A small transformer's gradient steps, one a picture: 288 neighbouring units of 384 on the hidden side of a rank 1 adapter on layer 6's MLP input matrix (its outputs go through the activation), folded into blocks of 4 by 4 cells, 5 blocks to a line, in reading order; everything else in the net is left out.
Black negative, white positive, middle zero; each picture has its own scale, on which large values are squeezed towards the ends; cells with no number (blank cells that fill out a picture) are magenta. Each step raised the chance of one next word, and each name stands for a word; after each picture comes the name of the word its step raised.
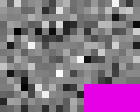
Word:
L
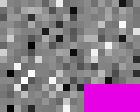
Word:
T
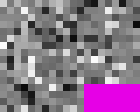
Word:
L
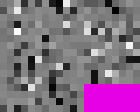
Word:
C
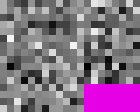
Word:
C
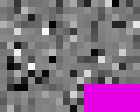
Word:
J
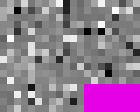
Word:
C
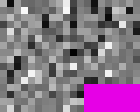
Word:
T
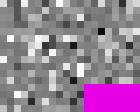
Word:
C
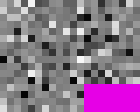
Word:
T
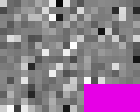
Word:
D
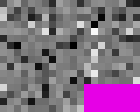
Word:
D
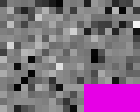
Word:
J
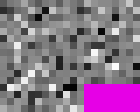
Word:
L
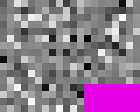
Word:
J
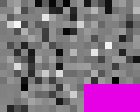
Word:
L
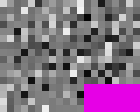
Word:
T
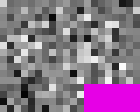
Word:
L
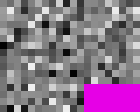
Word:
D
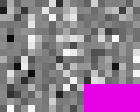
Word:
T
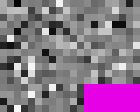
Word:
D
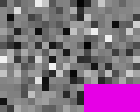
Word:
D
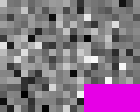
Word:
L
